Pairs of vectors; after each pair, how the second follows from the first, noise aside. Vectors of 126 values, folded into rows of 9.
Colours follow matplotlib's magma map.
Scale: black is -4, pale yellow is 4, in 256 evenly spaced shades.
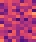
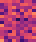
copied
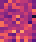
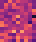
copied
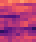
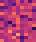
shuffled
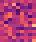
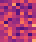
copied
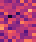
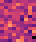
shuffled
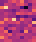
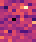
sign-scrambled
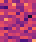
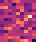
negated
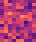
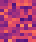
shuffled
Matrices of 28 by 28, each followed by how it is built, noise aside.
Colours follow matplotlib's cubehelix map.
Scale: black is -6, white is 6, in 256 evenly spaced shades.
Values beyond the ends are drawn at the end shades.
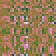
low rank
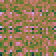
low rank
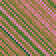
Toeplitz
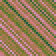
Toeplitz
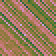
Toeplitz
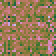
low rank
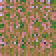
low rank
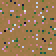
sparse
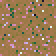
sparse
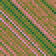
Toeplitz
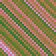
Toeplitz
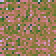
low rank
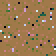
sparse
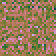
low rank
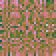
low rank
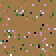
sparse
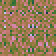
low rank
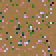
sparse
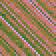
Toeplitz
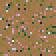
sparse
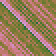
Toeplitz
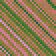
Toeplitz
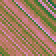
Toeplitz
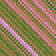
Toeplitz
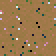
sparse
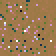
sparse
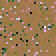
sparse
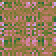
low rank
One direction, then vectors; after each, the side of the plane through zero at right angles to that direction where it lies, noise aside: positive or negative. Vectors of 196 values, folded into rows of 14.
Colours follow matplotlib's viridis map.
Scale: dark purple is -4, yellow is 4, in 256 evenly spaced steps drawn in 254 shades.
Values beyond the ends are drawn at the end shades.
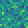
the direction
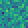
negative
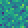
negative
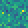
positive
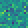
positive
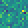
positive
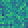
negative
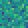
negative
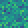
positive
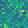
positive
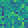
negative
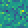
positive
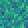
negative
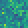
positive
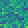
positive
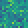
positive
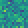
negative
